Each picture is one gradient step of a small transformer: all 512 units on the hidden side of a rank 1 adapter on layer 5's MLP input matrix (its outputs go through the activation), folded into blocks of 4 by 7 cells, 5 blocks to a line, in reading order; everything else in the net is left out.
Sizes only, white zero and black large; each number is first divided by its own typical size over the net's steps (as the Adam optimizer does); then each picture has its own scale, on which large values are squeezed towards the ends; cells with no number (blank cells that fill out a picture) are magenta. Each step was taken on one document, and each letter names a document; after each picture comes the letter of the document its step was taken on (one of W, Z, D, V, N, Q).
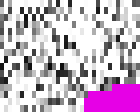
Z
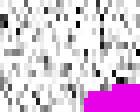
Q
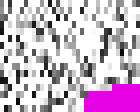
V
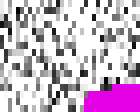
Z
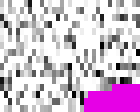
Q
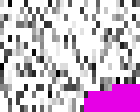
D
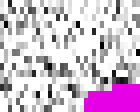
Q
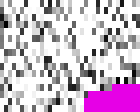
V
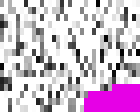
Q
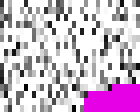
D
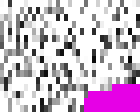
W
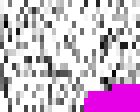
V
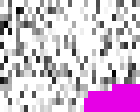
V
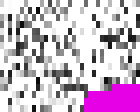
W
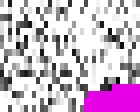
W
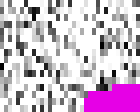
V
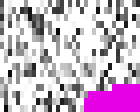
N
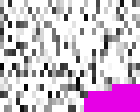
D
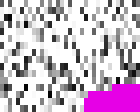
D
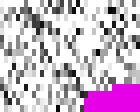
N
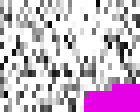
D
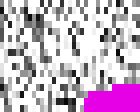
N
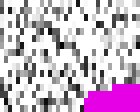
N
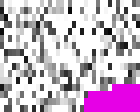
V
